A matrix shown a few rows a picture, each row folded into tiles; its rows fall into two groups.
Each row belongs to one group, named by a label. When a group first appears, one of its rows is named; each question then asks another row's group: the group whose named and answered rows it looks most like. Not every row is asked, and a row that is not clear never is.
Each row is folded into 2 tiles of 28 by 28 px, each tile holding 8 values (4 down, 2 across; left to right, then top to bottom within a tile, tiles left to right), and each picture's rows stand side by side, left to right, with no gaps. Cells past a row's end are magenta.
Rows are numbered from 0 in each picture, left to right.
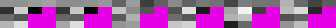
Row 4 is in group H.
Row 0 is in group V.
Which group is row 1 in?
V
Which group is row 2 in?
H
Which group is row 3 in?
V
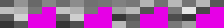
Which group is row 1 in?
H
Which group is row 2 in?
V
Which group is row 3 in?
V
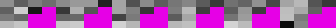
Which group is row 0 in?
V
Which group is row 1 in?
V
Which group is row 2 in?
V
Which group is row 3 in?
V
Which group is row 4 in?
V
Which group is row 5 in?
H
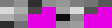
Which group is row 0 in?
H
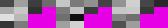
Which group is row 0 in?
H
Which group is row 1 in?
V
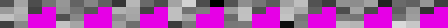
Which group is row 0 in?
H
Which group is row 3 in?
H
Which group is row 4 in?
H
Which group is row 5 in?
H
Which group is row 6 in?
V
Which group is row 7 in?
V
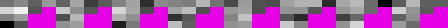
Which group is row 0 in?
H
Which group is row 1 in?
H
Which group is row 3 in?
V
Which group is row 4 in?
H
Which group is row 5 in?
V
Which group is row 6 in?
V
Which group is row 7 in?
H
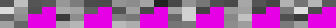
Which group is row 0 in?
H
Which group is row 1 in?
V
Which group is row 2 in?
V
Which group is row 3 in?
H
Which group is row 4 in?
H
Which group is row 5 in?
V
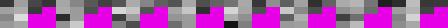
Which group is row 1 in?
V
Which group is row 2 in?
H
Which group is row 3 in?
H
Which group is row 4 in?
H
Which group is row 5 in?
H
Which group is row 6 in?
V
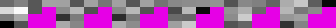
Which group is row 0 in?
H
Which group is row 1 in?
V
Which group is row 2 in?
V
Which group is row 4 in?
H
